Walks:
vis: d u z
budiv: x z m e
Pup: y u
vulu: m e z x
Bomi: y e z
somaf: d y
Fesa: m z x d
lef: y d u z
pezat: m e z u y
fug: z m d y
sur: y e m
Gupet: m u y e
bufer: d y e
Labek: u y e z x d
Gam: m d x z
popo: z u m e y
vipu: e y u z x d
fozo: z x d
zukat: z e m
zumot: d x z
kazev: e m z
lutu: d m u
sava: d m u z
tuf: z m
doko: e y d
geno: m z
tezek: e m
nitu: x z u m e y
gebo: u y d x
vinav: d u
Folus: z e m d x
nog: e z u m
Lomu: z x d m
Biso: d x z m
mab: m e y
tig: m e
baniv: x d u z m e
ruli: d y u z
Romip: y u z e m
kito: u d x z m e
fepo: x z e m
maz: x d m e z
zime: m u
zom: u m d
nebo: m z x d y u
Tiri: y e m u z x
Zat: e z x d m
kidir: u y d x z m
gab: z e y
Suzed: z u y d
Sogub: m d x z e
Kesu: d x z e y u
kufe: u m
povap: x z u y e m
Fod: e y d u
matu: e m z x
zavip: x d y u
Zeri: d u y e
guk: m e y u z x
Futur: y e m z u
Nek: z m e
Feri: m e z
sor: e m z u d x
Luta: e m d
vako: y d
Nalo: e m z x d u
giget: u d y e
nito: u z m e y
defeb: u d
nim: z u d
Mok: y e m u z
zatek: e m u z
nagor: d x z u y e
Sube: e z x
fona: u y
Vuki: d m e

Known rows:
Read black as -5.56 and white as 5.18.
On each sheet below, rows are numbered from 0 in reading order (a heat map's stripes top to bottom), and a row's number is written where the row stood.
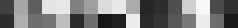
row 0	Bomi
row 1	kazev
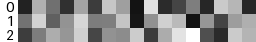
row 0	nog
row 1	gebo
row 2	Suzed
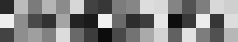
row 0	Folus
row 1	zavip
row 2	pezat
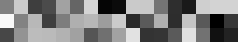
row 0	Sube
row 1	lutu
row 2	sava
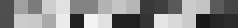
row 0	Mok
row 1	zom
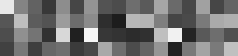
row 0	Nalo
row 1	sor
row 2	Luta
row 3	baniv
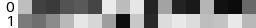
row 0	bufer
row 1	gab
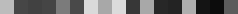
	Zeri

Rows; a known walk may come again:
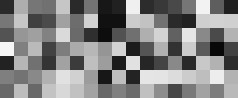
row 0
kazev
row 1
Sube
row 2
pezat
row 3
lutu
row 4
nog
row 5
gab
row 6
Tiri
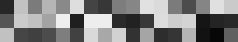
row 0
Folus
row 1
zom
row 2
Zeri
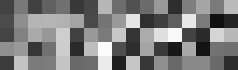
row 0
baniv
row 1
sava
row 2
Suzed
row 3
giget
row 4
kidir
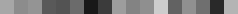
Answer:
nebo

